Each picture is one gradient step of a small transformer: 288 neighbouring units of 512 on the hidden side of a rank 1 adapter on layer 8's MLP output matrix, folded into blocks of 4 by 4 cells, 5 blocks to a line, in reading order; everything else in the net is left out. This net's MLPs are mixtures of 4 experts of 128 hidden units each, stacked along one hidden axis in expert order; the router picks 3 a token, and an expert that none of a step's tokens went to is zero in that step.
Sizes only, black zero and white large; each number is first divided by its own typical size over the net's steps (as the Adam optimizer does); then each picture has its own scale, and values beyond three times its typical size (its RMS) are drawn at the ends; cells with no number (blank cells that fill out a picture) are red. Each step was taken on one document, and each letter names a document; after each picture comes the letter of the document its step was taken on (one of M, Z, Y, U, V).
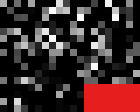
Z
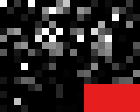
Z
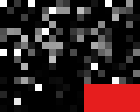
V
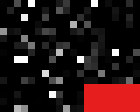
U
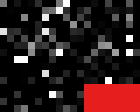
U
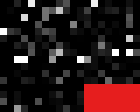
U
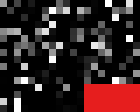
V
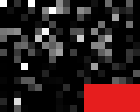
V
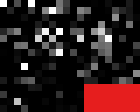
Z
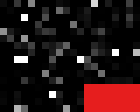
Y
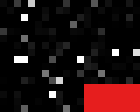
Y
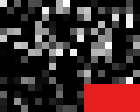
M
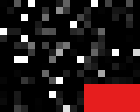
Y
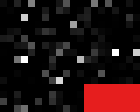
Y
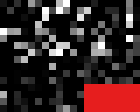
M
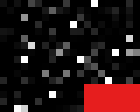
U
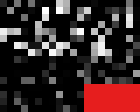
M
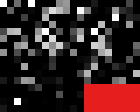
Z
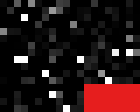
U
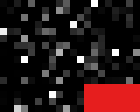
Y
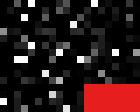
U
